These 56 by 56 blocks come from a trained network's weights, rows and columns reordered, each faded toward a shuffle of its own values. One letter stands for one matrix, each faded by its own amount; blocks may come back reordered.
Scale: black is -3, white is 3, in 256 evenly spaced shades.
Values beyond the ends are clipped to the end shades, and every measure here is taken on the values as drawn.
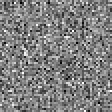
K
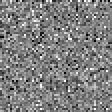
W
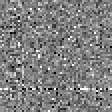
W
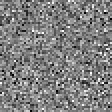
K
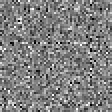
W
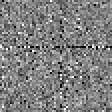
W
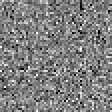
W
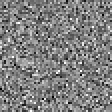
K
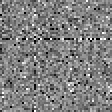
W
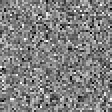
K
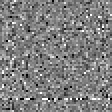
W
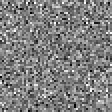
K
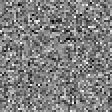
K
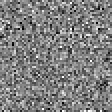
K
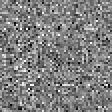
W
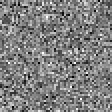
K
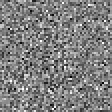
K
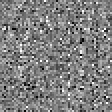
W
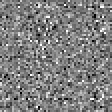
W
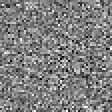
K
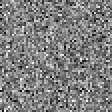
K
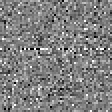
W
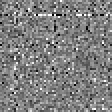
W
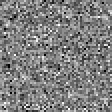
K
